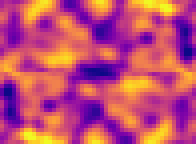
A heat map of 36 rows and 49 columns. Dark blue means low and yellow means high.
Grain: blotchy. Slope: none. Lone odd cells: none. Seam: none. Symmetry: a half turn. Average level on the scale: 50%.
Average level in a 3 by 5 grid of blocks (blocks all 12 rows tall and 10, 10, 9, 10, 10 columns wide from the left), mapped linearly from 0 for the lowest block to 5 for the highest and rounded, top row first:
2 3 1 3 2 | 3 5 0 5 3 | 2 3 1 3 2
